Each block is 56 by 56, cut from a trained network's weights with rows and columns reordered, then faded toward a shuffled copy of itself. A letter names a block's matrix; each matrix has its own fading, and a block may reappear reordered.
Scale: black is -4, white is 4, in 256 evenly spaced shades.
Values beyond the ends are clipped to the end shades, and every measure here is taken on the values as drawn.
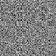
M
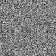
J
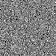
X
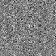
J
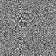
M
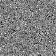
X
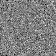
X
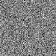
J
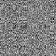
M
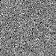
X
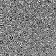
X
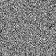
J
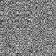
M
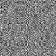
M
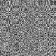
M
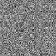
M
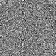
J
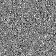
X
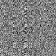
M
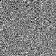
J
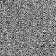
J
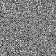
X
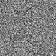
J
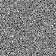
X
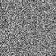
J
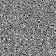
X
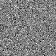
X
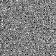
X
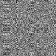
M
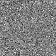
X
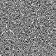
X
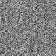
J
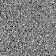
X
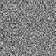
M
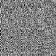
M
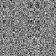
M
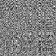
M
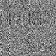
M
